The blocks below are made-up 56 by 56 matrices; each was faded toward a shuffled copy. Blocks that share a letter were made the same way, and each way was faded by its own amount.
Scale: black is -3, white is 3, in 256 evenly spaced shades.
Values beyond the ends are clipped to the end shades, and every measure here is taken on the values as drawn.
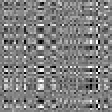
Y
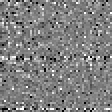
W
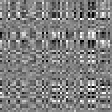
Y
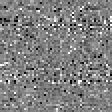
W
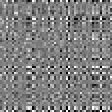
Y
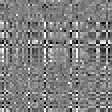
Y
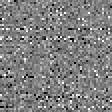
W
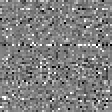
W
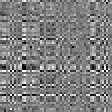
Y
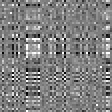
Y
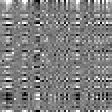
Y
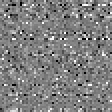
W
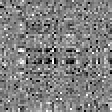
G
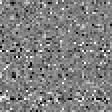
W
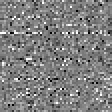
W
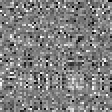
G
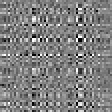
Y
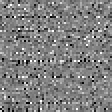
W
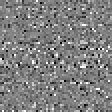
W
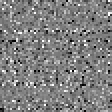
W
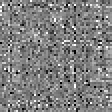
G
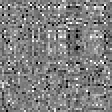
G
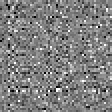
G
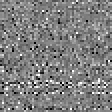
W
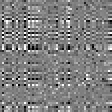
Y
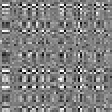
Y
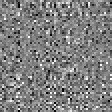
G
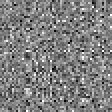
G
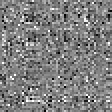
G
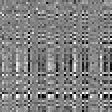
Y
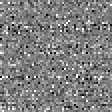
W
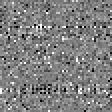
W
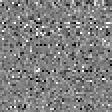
W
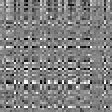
Y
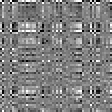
Y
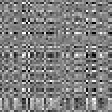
Y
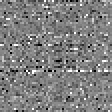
W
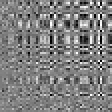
Y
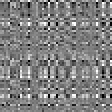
Y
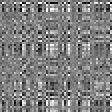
Y
